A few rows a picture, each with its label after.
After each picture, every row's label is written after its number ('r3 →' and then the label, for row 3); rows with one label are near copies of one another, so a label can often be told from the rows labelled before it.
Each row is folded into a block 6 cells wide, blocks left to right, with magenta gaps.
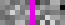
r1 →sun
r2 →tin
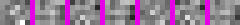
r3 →sun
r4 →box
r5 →tin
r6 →box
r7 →sun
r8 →tin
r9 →box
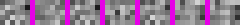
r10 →tin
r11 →sun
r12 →tin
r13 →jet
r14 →tin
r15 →box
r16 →box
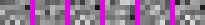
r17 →tin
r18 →jet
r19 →tin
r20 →box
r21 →sun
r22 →tin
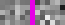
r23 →jet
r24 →tin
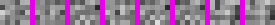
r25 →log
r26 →jet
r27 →tin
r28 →jet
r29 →tin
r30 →tin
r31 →box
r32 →box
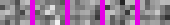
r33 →log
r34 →sun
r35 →box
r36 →log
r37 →box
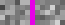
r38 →log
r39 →sun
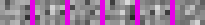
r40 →box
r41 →jet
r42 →log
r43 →box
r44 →jet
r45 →sun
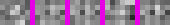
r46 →sun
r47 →jet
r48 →jet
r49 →box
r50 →jet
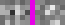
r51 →jet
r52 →sun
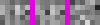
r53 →jet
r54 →jet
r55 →tin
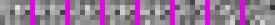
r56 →jet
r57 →jet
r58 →jet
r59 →jet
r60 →jet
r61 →log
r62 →sun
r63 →tin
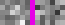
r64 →sun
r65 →log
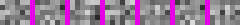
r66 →log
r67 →tin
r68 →box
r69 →log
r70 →jet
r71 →tin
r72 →jet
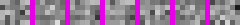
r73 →log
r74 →sun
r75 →box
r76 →box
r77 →jet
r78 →sun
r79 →tin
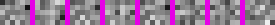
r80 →tin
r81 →box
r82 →tin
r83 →jet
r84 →tin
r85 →log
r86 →log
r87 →sun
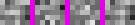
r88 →box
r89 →tin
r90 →sun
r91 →box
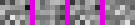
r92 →tin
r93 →box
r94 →tin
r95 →sun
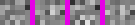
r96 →tin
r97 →jet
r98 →tin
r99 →jet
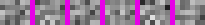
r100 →log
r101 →tin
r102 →log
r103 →jet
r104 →tin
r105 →box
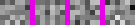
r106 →tin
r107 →jet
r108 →log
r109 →tin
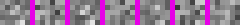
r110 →sun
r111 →log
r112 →sun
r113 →log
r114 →sun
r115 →log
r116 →box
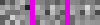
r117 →tin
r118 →jet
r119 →jet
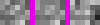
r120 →sun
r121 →sun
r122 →box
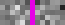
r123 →sun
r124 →tin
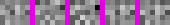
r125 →jet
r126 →tin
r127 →tin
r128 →jet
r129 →jet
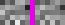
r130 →tin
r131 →tin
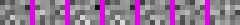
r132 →tin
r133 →log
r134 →tin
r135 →tin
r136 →tin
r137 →log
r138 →jet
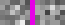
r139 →sun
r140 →jet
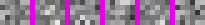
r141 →log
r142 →sun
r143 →tin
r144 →box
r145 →sun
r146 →log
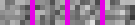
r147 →box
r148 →log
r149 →sun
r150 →box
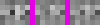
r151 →jet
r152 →jet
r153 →jet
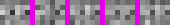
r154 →jet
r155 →log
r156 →jet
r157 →jet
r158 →jet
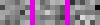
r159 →log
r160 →box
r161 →tin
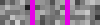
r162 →tin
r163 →log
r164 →box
